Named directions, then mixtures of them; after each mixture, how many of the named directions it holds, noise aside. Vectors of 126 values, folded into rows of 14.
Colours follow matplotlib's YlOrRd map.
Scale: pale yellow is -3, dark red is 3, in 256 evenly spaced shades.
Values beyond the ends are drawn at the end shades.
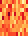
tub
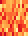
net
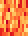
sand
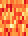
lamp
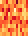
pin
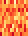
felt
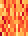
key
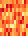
one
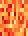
three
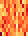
one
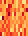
three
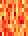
three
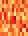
three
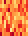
two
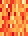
one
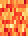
one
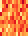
two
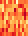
two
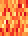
two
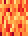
two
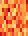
three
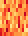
one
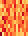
one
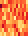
three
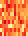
two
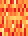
two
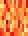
one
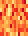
two
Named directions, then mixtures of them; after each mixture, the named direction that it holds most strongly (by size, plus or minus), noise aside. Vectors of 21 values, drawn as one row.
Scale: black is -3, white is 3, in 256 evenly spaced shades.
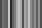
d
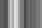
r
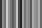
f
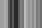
r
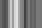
r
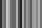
f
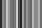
f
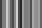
f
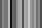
d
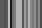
d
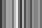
f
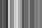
r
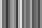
f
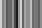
f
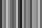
f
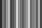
d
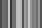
d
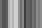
r
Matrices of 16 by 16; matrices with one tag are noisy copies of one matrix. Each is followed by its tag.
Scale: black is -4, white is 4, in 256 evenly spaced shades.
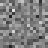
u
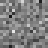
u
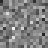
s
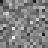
s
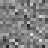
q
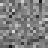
u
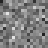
s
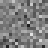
q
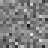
q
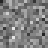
s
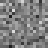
u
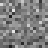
u
